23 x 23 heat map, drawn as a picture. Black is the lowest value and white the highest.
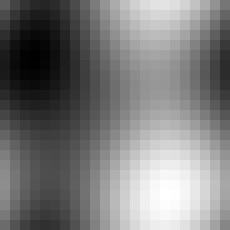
The ninth with the highest average is the bottom right. No lone cell stands out from its neighbours. The top left is the ninth with the lowest average.
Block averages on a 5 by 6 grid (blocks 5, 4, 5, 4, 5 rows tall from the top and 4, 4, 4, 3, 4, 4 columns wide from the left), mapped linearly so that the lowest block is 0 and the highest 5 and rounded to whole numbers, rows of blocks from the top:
1 1 2 4 4 2 | 0 0 2 3 3 1 | 1 1 2 3 3 2 | 2 1 3 4 5 4 | 2 1 3 4 5 4
